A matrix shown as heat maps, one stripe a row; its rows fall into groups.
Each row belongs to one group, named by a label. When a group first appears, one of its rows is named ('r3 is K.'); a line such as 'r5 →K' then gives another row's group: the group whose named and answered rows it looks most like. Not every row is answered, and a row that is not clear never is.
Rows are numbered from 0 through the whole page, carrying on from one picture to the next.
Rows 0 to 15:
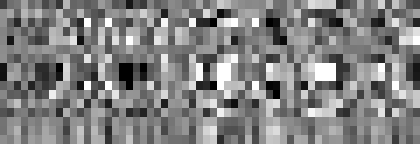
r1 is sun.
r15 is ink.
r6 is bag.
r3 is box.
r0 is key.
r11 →ink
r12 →key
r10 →box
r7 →key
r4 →box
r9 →bag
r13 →ink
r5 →ink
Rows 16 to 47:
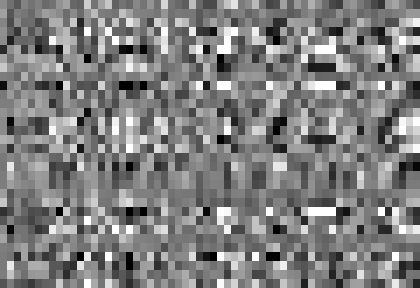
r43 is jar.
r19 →bag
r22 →ink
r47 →bag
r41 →box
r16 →bag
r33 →jar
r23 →sun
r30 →box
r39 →key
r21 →key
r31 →sun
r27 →jar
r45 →jar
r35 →jar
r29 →box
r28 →ink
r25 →key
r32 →box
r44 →bag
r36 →jar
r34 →jar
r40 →bag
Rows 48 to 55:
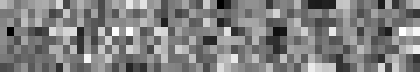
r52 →bag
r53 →box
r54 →bag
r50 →sun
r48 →sun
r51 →box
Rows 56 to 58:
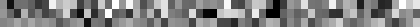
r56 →box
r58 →ink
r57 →bag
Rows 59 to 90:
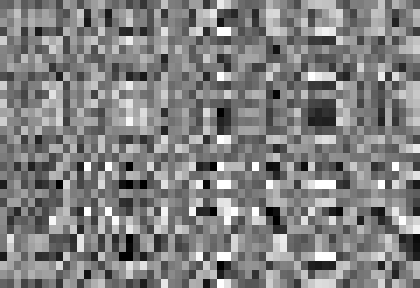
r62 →key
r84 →box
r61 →ink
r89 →ink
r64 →box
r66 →jar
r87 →key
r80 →jar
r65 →sun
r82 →bag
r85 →jar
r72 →sun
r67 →key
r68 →sun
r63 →sun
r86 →jar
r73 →sun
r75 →box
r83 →box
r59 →key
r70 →sun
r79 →key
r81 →key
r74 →key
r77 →bag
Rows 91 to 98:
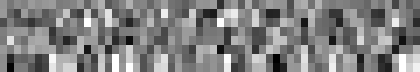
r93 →bag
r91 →ink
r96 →ink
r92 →bag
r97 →box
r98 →box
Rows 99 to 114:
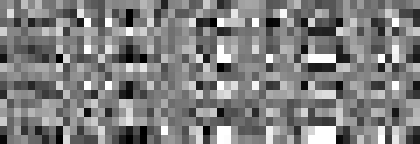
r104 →bag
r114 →key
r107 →ink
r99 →sun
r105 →key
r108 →bag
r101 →bag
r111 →ink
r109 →key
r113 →key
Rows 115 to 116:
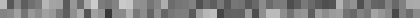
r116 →ink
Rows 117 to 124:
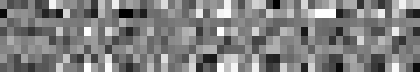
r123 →bag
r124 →bag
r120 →bag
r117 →box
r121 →jar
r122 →ink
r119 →sun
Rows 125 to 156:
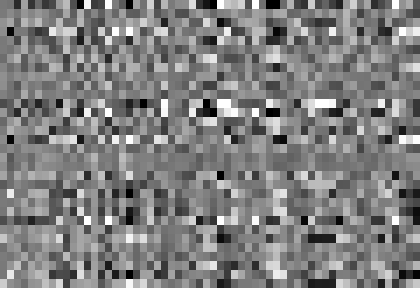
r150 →ink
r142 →sun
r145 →key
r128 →box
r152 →ink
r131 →ink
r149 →bag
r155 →jar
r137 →bag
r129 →bag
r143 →sun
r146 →jar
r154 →ink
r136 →key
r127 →sun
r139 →jar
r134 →bag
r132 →box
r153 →jar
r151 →sun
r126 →jar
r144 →ink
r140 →box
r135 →sun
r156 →sun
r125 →bag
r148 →jar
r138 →ink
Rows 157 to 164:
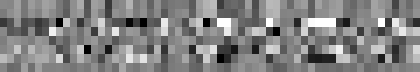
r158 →ink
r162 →ink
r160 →box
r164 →sun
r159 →key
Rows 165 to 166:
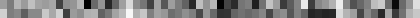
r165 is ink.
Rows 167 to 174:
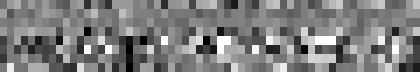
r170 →ink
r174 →jar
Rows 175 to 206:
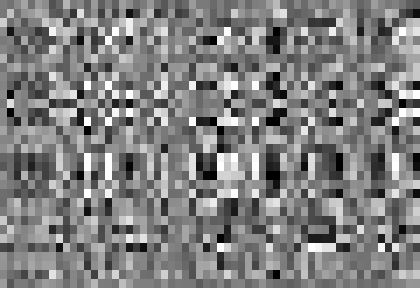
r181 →sun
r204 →ink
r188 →bag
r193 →bag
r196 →bag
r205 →box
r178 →box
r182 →ink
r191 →sun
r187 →box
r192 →bag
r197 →ink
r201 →sun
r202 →key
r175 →jar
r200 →jar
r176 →jar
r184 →bag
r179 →bag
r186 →jar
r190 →ink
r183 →box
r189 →ink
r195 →box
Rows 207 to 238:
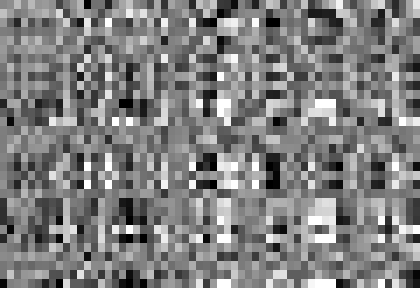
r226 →box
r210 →bag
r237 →jar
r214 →jar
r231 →key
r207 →ink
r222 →ink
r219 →key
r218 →key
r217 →bag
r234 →box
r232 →box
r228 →sun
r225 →bag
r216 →jar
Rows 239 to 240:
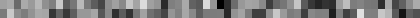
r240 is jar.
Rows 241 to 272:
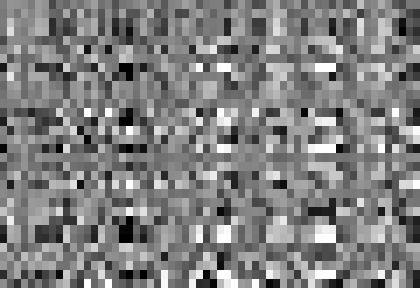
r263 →jar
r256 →ink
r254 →key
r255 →box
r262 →ink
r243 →jar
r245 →key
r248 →key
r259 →key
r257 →key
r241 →jar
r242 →jar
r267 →key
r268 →sun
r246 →ink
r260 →ink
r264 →sun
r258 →sun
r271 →key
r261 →box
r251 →ink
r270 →ink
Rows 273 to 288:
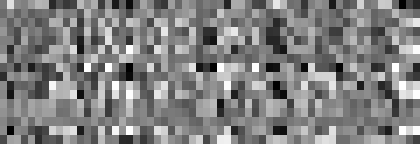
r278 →box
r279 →sun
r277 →bag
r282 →box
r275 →box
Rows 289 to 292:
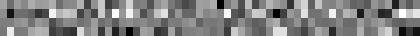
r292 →jar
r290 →box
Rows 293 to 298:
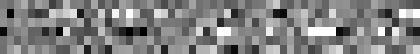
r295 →ink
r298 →ink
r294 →box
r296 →key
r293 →jar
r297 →bag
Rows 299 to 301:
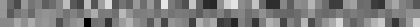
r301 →ink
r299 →bag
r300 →sun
